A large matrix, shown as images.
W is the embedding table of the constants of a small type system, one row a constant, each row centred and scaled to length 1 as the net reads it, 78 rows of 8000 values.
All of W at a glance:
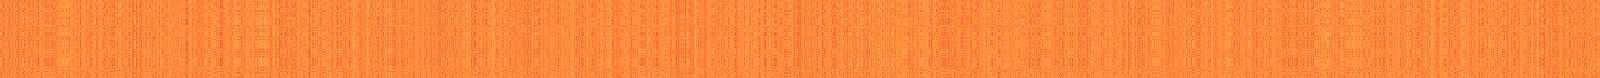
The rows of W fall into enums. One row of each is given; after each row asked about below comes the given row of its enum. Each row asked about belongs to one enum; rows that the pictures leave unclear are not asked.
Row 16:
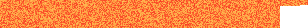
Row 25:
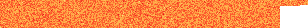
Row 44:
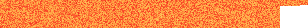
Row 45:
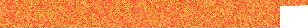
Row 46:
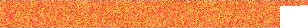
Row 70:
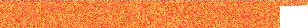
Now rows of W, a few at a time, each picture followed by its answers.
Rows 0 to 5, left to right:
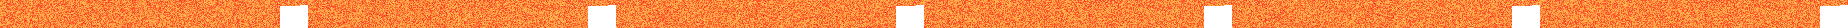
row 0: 45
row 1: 44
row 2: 25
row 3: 16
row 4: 25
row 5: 16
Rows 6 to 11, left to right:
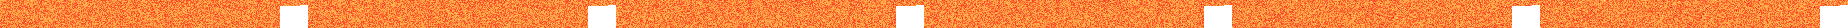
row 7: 16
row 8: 45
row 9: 45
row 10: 25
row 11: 25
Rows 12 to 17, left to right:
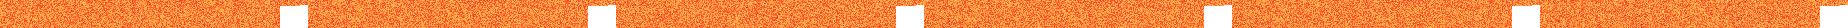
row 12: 45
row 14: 25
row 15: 16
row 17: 70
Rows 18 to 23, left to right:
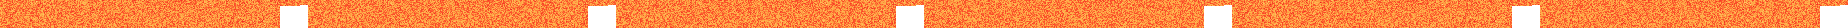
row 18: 46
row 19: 45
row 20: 45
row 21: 16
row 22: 46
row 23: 45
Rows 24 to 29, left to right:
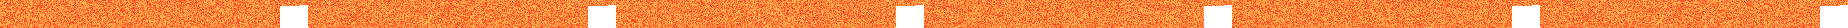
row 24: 45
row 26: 70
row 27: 44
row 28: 16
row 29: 25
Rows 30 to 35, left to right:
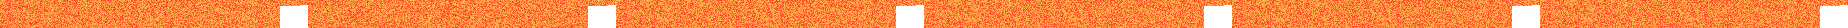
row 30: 44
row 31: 25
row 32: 16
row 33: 16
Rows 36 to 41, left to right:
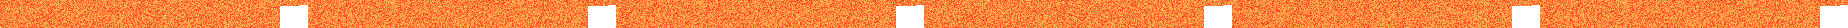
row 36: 25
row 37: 46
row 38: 46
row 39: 25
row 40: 44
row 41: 46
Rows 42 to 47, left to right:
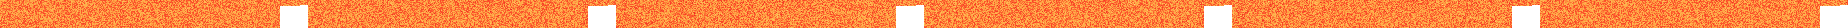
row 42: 16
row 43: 45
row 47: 16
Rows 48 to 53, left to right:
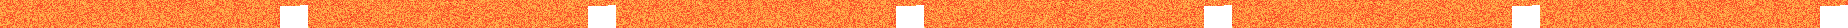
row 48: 45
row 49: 25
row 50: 45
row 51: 25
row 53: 45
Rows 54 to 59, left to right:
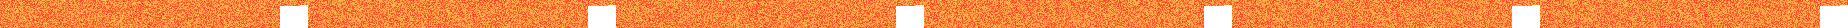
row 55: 16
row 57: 45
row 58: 16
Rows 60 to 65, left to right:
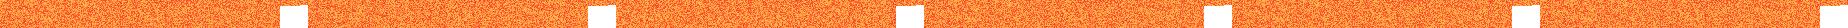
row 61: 44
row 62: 45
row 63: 16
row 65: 16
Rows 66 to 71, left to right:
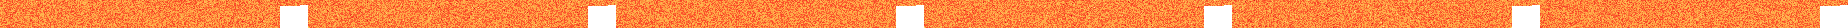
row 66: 46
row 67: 25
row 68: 16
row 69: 25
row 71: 44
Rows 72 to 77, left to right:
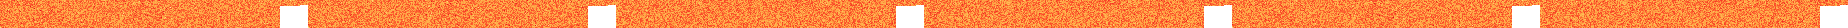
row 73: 25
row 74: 45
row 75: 46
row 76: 25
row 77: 46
